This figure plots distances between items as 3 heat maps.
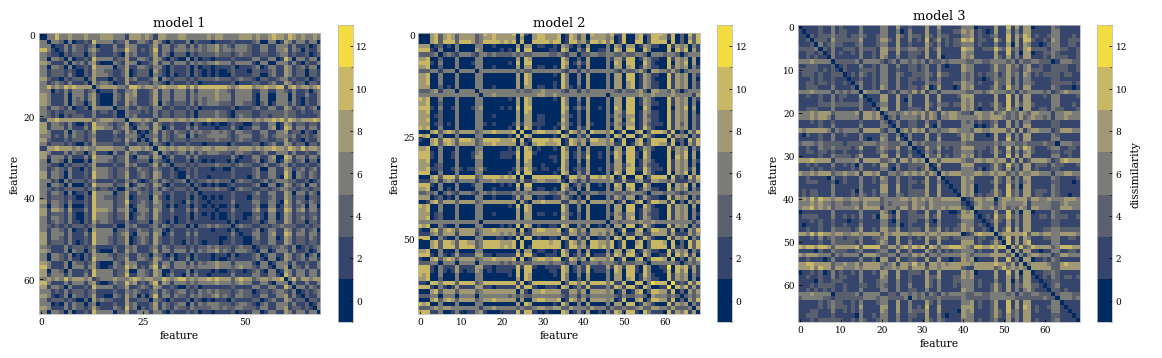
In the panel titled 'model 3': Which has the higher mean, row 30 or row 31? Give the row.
31
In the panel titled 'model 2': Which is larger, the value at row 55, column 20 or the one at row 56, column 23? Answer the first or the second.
the first
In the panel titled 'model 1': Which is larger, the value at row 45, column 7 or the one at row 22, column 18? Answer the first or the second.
the first
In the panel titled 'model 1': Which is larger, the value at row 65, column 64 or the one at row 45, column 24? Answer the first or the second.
the second
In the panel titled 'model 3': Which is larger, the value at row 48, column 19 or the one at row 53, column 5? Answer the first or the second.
the first
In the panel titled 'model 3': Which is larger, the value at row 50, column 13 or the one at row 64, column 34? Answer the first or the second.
the second
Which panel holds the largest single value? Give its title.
model 2
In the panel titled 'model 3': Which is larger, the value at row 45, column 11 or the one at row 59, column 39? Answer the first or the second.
the second
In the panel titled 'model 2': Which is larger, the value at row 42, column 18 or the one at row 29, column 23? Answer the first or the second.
the second
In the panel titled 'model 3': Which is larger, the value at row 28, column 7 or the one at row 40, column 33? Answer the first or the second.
the second
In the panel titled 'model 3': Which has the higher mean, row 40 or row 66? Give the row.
40
